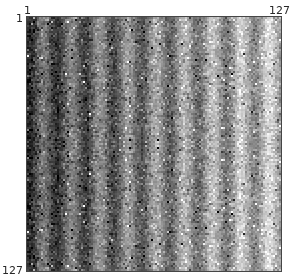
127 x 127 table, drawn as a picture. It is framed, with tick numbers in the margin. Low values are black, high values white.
Stripes: upright, repeating 9 times. Histogram: bell-shaped. Mirror symmetry: top to bottom. Slope: up to the right.
